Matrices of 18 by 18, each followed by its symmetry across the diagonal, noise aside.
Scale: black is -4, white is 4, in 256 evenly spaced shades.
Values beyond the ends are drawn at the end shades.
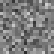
neither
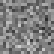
antisymmetric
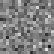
antisymmetric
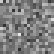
neither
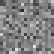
neither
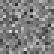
antisymmetric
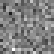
neither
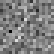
neither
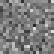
neither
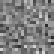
antisymmetric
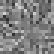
antisymmetric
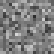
antisymmetric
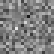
antisymmetric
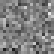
antisymmetric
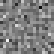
antisymmetric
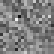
antisymmetric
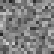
neither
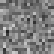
neither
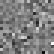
antisymmetric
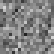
neither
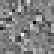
antisymmetric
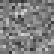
neither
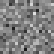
neither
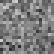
neither
